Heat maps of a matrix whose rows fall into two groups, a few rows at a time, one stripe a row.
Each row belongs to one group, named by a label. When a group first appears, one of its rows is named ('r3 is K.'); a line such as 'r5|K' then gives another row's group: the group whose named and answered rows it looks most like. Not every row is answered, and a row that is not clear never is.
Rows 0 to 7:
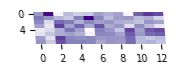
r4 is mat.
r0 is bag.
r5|mat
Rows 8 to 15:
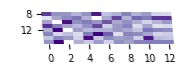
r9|mat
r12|bag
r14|bag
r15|bag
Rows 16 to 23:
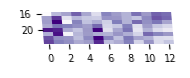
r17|bag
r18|bag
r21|bag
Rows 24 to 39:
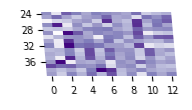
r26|mat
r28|mat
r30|mat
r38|mat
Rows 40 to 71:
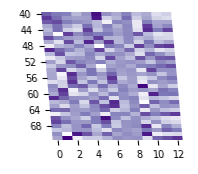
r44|bag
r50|bag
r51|mat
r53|mat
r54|bag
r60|bag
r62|bag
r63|mat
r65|mat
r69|mat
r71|bag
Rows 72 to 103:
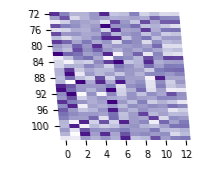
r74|mat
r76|mat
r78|mat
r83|mat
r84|mat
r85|mat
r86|bag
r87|bag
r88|bag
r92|bag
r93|bag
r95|bag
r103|mat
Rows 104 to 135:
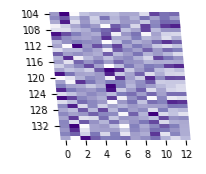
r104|bag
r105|bag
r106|bag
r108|mat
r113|mat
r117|mat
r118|mat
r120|mat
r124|mat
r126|mat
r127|bag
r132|bag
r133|bag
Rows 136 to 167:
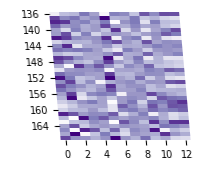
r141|bag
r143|mat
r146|mat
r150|mat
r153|bag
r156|bag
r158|mat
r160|mat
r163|mat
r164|bag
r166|bag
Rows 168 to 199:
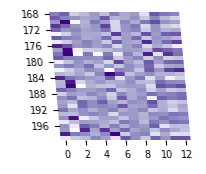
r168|bag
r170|bag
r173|mat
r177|bag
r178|bag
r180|mat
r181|bag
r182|mat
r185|bag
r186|bag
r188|mat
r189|bag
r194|bag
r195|mat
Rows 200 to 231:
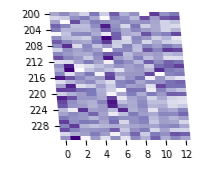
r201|mat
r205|mat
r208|bag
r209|mat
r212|mat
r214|bag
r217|mat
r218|bag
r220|mat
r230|mat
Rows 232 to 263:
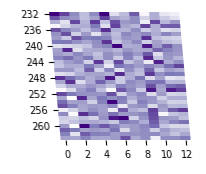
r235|mat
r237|bag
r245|mat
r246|bag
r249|bag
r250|mat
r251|mat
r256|mat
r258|mat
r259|mat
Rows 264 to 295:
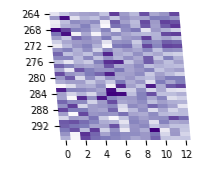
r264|mat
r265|bag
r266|mat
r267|mat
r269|bag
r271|mat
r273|bag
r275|bag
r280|bag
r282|mat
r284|mat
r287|bag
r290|mat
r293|bag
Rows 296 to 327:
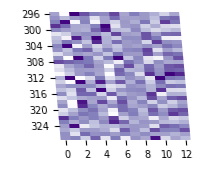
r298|bag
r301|mat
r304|bag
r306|mat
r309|mat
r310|mat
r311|mat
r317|mat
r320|mat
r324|bag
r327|bag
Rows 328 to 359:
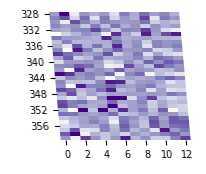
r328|bag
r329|bag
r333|mat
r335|bag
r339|bag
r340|mat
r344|mat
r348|bag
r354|mat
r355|mat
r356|mat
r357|bag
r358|bag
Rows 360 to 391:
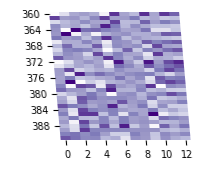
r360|mat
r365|bag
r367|mat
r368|bag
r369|mat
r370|bag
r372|mat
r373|mat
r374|bag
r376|bag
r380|mat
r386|bag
